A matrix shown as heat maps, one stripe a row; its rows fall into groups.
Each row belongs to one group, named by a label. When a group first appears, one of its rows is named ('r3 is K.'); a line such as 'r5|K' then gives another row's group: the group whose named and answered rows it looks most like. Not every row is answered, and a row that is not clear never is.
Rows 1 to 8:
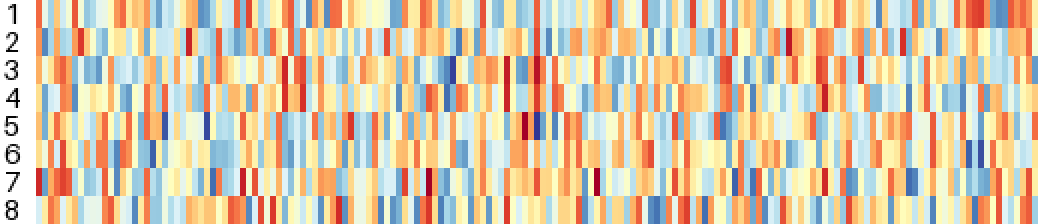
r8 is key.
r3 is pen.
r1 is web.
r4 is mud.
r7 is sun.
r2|web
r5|sun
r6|sun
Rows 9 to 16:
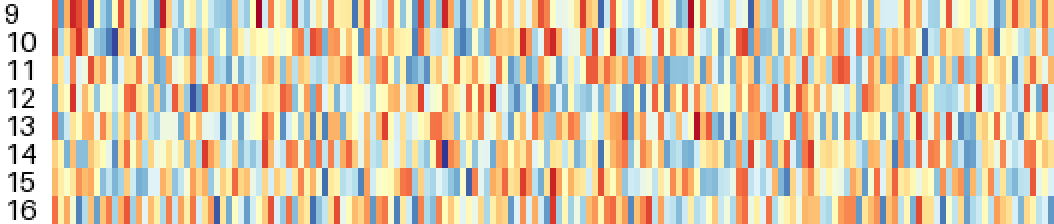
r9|sun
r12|key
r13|web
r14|web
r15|pen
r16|web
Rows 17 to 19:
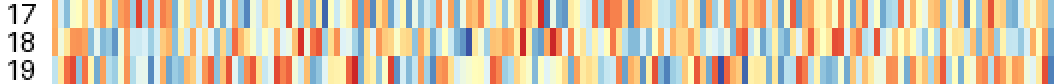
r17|web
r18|pen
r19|key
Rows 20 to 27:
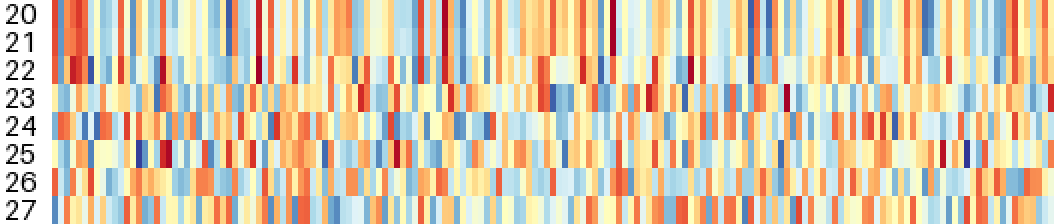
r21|sun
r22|sun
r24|key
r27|key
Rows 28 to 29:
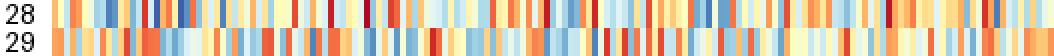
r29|web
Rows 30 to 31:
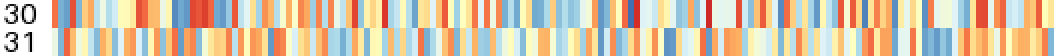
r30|web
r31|key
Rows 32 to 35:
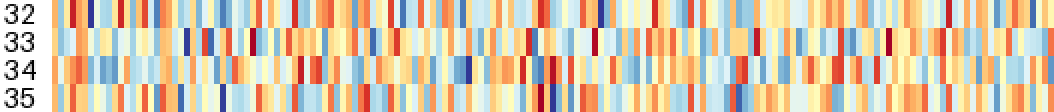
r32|sun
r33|mud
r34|pen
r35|sun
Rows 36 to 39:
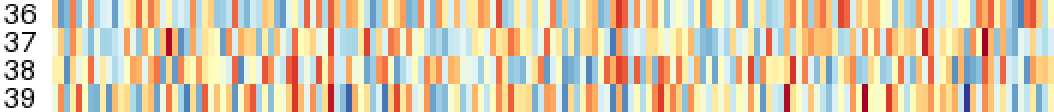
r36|web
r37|pen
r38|web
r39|pen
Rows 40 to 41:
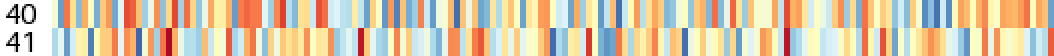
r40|key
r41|mud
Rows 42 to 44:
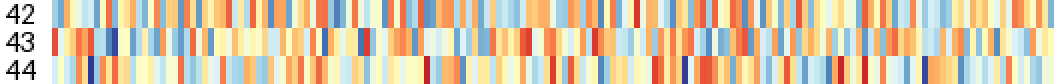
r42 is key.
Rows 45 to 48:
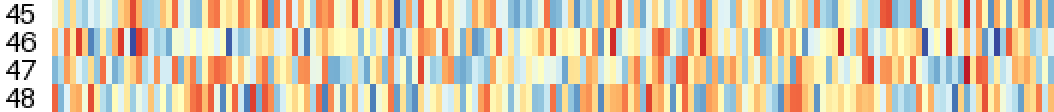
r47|key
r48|web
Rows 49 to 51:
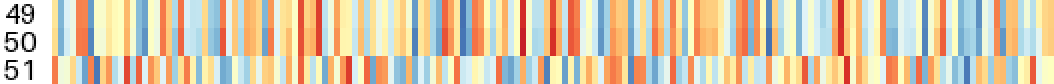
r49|mud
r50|mud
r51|web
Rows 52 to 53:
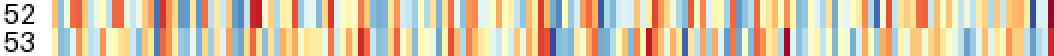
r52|sun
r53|mud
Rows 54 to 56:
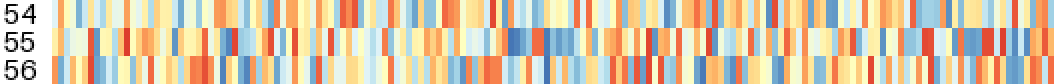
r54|key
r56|web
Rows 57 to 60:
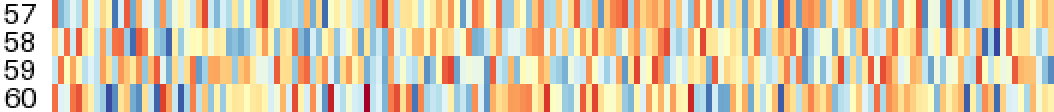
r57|web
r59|key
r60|pen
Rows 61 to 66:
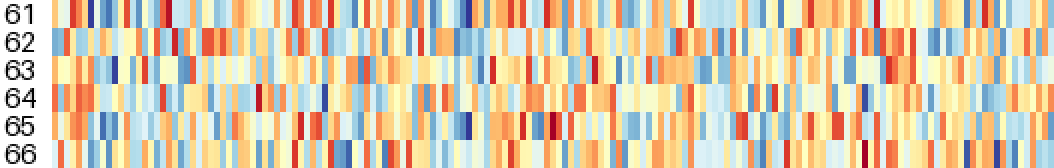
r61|pen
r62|key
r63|pen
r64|sun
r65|pen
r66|pen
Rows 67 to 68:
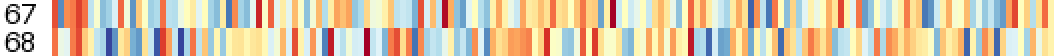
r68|pen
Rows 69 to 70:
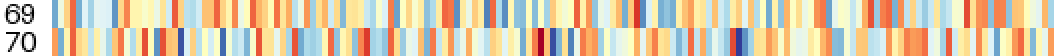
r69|key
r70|sun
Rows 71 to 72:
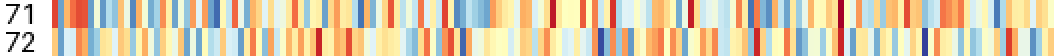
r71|sun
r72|mud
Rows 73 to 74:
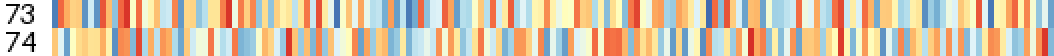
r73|key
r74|web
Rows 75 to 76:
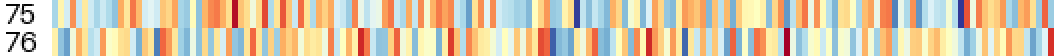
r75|key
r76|mud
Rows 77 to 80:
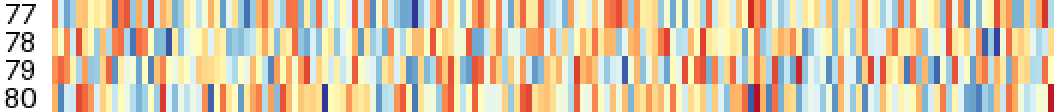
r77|web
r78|sun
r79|key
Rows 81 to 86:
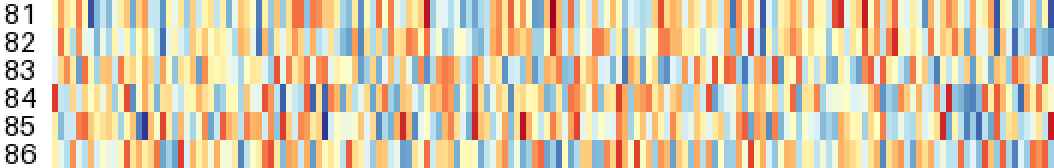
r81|pen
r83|key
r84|web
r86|web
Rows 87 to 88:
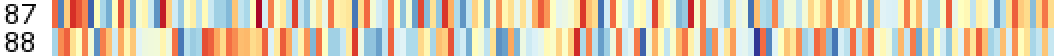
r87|sun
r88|key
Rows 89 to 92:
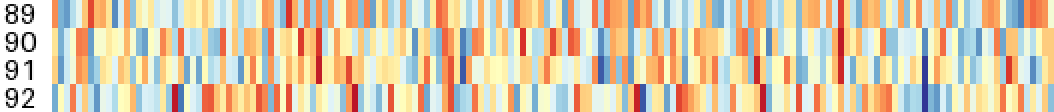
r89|web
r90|mud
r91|mud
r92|key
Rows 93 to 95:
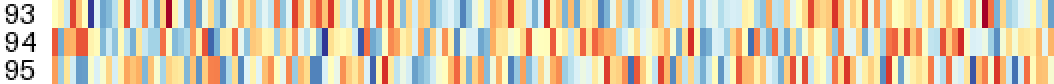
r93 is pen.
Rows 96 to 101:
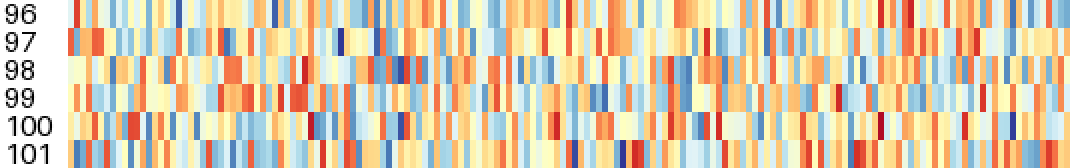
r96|pen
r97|sun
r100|sun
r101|web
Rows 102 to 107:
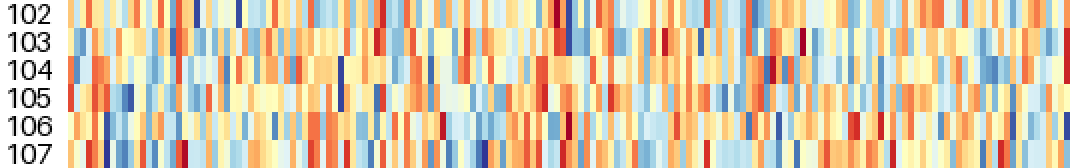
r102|sun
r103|mud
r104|mud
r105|pen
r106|pen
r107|pen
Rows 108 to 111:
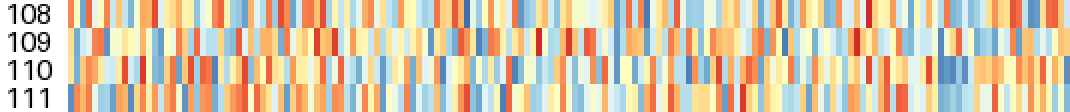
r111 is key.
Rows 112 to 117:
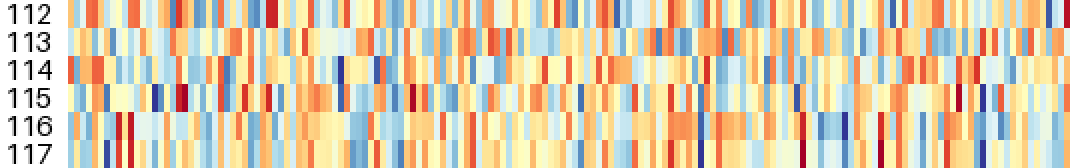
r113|key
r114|sun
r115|mud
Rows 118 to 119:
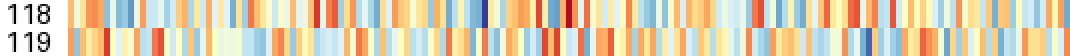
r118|pen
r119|sun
